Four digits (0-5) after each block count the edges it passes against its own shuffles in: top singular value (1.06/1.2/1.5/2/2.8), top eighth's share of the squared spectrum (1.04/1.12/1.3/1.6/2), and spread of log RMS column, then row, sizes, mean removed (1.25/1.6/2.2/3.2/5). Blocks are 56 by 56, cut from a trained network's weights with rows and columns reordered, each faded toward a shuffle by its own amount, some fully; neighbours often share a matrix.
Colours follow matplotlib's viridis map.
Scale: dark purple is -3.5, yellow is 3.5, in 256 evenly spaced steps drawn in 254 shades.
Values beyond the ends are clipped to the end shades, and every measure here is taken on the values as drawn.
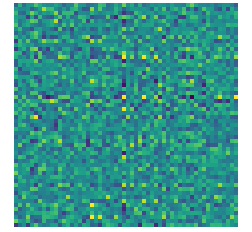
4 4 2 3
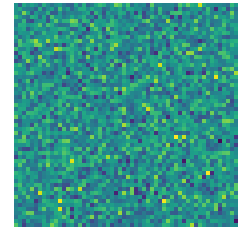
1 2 0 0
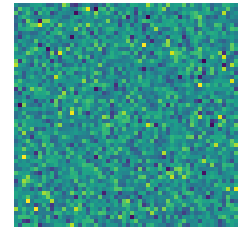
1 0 0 0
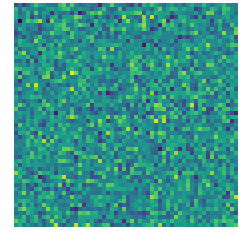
1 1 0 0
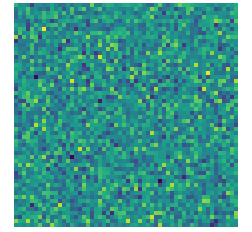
0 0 0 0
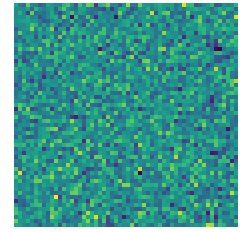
1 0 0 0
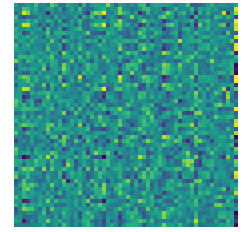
4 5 3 1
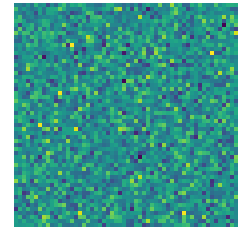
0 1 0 0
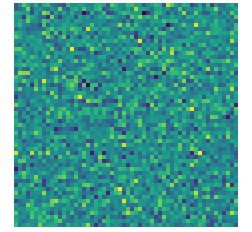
2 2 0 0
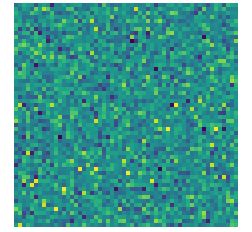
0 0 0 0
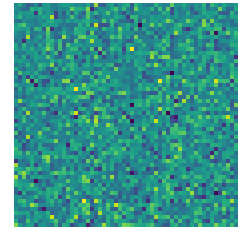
2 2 1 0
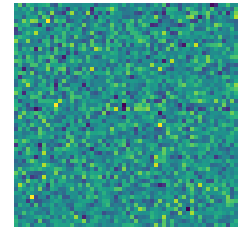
2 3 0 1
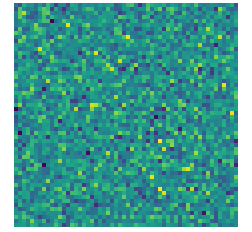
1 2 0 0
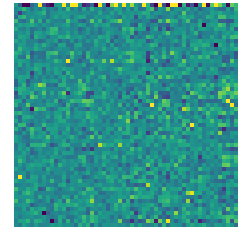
3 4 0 2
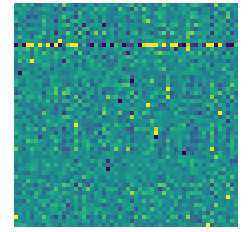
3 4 0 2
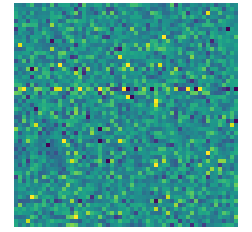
3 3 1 2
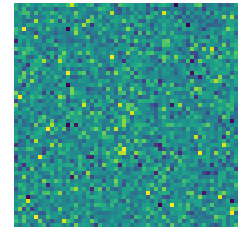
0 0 0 0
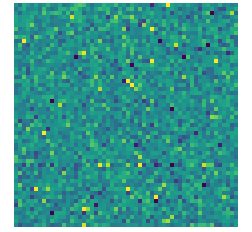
1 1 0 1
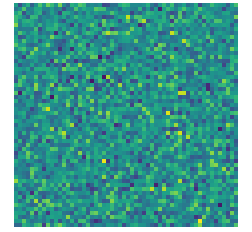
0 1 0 0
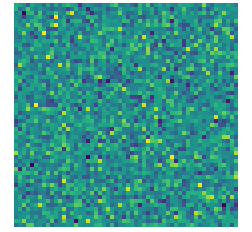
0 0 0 0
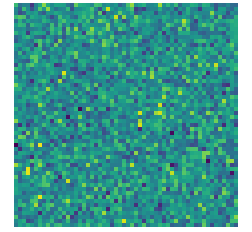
1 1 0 0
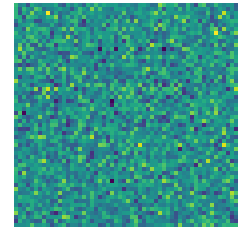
1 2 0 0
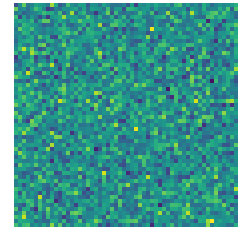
1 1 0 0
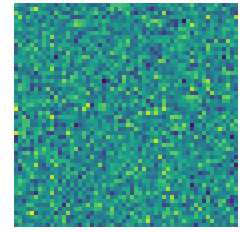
2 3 1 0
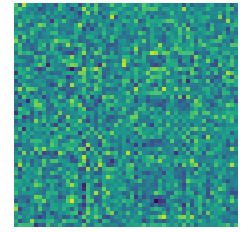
4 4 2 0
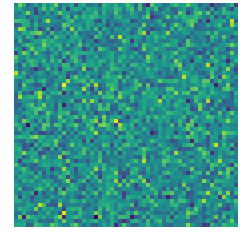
3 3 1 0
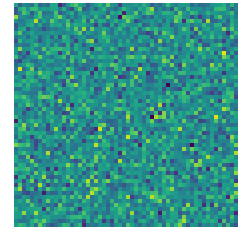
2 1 0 0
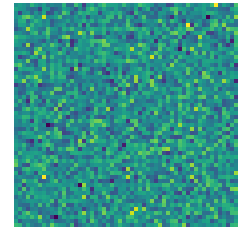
1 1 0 0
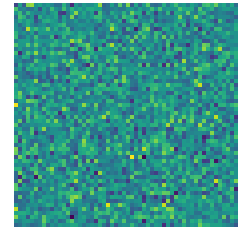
3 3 2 1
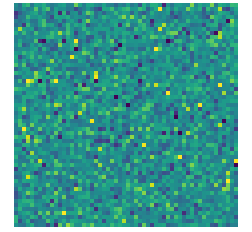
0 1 0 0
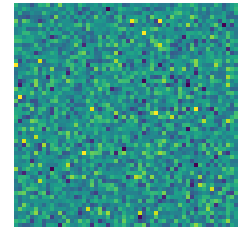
2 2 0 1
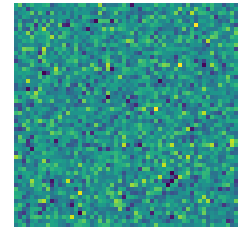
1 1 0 0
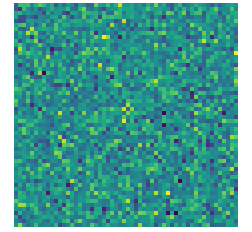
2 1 0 0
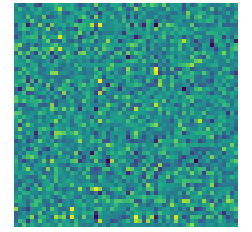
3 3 2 2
